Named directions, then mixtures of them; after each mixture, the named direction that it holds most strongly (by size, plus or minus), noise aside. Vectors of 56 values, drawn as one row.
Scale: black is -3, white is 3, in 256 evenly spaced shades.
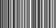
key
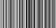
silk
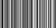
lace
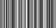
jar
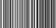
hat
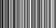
key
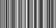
jar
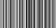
silk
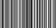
lace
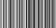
silk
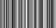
jar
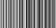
silk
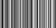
lace
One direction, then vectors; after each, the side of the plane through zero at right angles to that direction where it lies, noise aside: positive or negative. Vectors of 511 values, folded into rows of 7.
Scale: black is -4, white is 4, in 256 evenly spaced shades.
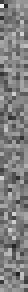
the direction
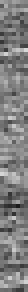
negative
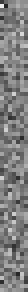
positive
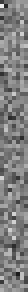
positive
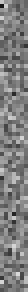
negative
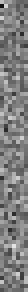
negative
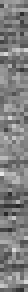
negative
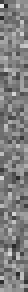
positive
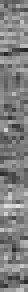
positive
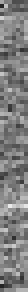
negative
